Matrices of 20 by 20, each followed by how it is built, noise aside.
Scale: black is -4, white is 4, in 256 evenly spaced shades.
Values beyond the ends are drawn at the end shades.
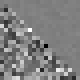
lower triangular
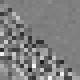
lower triangular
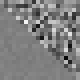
upper triangular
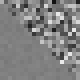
upper triangular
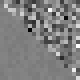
upper triangular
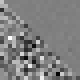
lower triangular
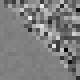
upper triangular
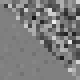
upper triangular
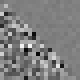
lower triangular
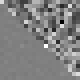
upper triangular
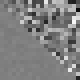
upper triangular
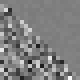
lower triangular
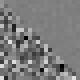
lower triangular
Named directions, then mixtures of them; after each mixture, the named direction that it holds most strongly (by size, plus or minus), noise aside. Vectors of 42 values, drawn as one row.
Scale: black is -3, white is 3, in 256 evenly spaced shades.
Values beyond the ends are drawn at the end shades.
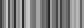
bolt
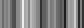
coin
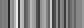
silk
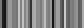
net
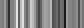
silk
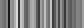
silk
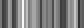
coin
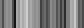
coin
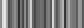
net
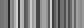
silk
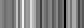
coin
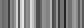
silk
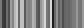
silk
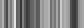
bolt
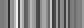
silk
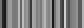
net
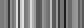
silk
